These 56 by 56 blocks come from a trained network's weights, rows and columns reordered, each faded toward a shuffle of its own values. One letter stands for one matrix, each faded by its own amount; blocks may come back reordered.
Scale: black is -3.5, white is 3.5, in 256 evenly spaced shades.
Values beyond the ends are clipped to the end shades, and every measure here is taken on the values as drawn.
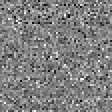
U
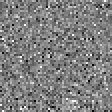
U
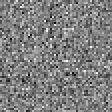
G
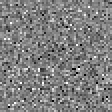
U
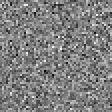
G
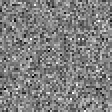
G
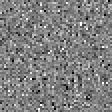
U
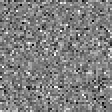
U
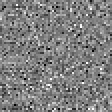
U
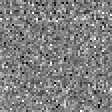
U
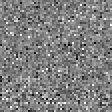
U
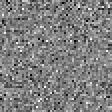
U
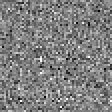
G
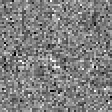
G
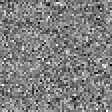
G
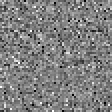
U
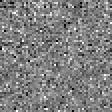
U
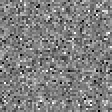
U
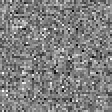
G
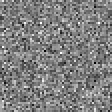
G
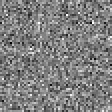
G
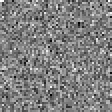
G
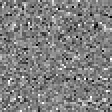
U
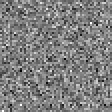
G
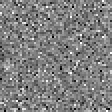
U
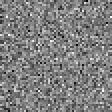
G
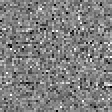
U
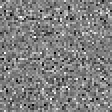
U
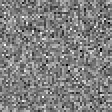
G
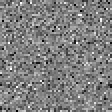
U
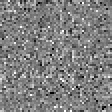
U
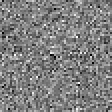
G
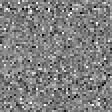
U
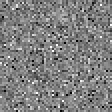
U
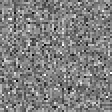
G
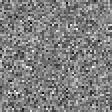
G
